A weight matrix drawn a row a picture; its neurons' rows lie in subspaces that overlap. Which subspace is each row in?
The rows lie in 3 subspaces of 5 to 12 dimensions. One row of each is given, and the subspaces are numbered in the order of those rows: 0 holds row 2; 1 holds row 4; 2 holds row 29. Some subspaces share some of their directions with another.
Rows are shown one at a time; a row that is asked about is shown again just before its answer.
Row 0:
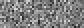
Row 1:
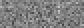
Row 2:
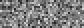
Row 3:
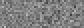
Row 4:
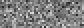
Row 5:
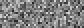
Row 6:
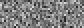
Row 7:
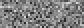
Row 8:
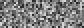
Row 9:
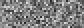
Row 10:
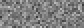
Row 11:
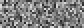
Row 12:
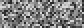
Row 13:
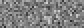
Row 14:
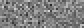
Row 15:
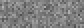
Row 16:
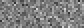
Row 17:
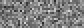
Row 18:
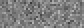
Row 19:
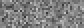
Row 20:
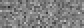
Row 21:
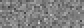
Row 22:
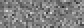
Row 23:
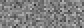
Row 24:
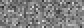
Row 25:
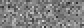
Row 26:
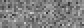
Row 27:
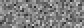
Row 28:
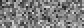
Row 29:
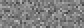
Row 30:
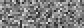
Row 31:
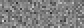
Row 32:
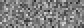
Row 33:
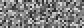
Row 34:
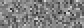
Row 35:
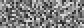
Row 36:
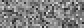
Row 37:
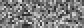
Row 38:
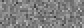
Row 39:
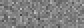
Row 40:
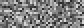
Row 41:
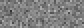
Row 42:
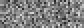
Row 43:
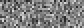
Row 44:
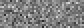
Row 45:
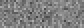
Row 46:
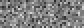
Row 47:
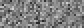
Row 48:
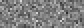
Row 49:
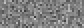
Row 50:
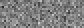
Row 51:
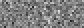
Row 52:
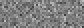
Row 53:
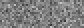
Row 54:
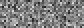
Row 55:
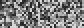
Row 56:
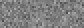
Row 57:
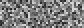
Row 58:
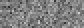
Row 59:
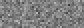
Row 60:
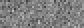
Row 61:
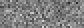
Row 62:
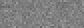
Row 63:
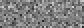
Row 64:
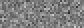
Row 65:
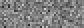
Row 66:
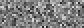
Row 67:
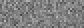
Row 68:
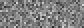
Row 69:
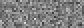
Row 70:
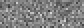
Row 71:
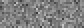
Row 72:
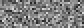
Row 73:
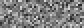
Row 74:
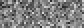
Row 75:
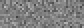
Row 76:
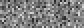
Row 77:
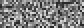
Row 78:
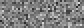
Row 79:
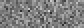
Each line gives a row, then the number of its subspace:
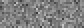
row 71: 2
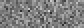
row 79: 0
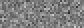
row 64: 2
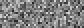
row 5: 2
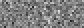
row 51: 1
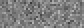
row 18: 1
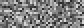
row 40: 2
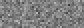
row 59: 2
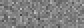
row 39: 2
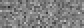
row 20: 0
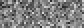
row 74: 1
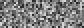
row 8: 2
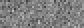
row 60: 0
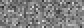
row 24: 2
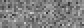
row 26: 2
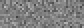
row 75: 0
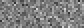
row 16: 2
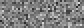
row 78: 2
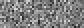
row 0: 0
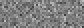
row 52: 0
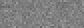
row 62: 1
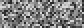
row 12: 1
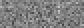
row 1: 1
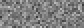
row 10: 2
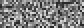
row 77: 1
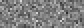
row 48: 2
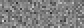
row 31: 2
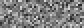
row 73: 2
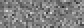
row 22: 2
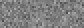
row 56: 2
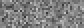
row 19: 2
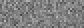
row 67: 1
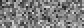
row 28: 1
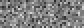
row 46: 0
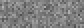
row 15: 2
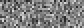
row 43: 0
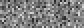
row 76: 0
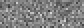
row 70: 2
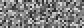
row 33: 2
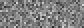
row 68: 2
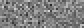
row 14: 0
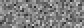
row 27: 2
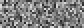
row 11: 1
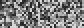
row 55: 1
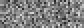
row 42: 0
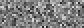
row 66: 0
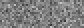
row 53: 2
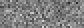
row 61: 0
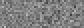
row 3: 1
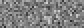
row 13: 1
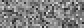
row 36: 2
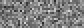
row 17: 2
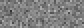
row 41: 2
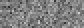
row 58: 0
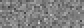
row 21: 0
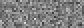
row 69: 2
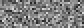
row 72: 2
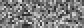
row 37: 2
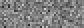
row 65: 1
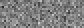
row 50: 1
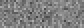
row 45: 1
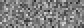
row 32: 0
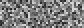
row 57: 2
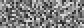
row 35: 2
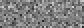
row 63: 0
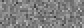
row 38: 2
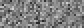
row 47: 2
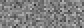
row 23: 2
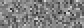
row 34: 2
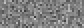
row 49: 2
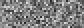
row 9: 0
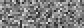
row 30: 2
